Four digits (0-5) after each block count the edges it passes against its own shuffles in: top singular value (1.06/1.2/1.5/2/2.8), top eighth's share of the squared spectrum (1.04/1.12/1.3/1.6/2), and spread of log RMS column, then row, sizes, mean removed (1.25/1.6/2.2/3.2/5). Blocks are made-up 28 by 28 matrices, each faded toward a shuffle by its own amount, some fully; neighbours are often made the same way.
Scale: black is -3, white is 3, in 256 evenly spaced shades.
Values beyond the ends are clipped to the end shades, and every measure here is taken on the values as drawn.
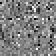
1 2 2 2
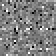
1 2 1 1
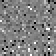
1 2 1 0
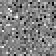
0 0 0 0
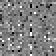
2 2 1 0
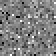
1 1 0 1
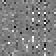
2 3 2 0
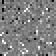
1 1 0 0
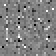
2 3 1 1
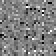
1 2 1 0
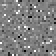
0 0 0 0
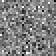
1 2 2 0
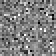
1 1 0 0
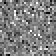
0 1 0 0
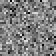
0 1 1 0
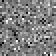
1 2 0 0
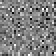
3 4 2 1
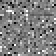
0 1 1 0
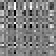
4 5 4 3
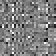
4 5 2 2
